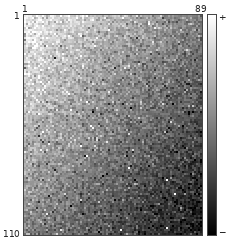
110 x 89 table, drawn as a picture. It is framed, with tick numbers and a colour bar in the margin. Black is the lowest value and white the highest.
The ninth with the highest average is the top left. The field climbs toward the top left. The ninth with the lowest average is the bottom right. There are no regular stripes.
